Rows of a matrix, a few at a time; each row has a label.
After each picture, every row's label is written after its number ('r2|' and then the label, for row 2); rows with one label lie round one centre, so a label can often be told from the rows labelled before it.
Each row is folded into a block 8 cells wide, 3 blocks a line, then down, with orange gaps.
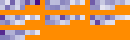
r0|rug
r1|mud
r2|mud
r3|mud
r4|mud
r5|mud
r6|mud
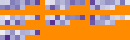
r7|rug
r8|rug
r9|mud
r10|rug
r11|rug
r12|mud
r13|rug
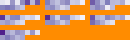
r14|rug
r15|mud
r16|mud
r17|mud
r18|mud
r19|mud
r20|mud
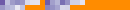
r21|mud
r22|mud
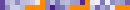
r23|mud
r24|rug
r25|rug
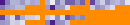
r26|mud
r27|rug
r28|mud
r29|mud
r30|rug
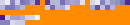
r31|rug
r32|mud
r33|rug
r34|mud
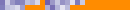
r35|mud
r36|mud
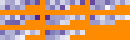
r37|rug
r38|rug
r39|mud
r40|rug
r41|mud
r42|mud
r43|mud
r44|mud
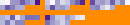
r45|rug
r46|rug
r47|mud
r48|rug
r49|mud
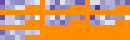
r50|mud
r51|rug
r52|rug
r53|mud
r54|rug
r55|mud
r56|mud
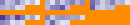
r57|mud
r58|rug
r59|mud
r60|mud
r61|mud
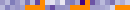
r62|rug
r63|rug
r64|mud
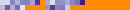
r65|rug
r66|rug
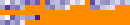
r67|rug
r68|mud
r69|mud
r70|rug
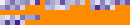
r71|rug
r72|mud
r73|rug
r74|rug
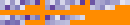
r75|rug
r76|rug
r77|mud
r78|rug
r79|mud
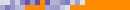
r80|rug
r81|mud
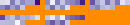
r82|rug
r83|rug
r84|mud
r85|mud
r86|rug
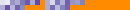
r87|rug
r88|rug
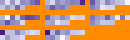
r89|rug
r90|rug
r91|mud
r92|rug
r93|mud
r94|mud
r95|mud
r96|mud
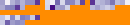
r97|rug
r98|rug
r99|mud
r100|rug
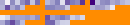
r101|rug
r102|rug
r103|mud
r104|rug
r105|mud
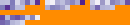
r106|rug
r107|rug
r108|rug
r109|mud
